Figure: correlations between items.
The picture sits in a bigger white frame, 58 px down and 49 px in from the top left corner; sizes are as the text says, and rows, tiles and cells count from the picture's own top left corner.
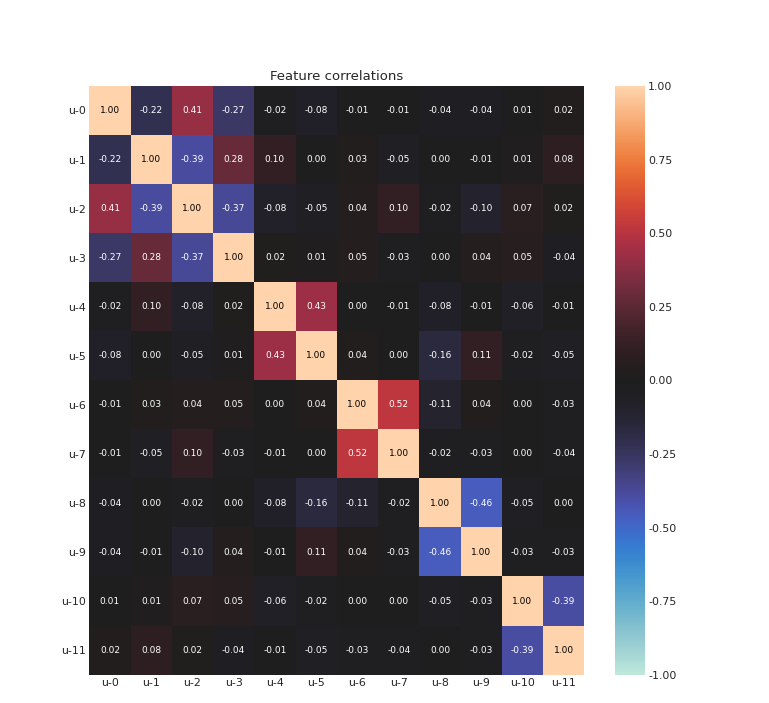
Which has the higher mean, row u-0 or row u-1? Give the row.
u-1
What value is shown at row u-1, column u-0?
-0.22
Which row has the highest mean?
u-6
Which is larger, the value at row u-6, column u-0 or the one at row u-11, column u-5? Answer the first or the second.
the first
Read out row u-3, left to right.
-0.27 0.28 -0.37 1.00 0.02 0.01 0.05 -0.03 0.00 0.04 0.05 -0.04
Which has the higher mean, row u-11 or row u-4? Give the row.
u-4
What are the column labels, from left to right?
u-0, u-1, u-2, u-3, u-4, u-5, u-6, u-7, u-8, u-9, u-10, u-11
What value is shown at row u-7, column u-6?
0.52
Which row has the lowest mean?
u-8
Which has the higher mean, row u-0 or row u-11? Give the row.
u-0
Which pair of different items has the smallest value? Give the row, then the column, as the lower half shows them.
u-9, u-8
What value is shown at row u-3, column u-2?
-0.37
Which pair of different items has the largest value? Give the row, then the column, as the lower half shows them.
u-7, u-6
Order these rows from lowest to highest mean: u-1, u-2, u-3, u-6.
u-2, u-3, u-1, u-6
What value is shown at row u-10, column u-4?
-0.06
